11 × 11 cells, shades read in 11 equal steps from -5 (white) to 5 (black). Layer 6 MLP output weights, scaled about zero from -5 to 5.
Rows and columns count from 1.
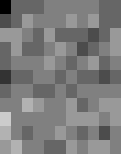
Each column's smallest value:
-3 -2 -2 -1 -1 -1 -1 -1 -1 -1 -1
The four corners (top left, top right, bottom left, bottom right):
5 1 -1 0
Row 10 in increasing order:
-2 -1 0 0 0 0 0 0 1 1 2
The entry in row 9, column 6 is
0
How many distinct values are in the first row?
3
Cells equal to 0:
50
